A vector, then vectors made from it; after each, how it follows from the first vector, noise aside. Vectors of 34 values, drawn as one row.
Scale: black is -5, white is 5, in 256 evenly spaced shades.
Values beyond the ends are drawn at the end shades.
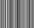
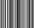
scaled up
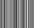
reversed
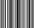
scaled up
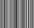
reversed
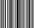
scaled up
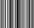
scaled up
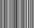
reversed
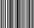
scaled up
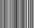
reversed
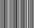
reversed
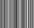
reversed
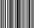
scaled up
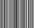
reversed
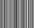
reversed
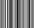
scaled up
